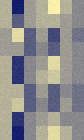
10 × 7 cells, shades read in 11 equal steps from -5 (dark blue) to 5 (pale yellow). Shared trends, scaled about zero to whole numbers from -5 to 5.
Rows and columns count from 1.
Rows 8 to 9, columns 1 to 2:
2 3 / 2 -4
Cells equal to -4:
3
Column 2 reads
-5 -2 4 1 -4 -4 2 3 -4 -5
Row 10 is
2 -5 0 2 4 2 0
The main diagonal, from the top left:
2 -2 -2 0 4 1 -1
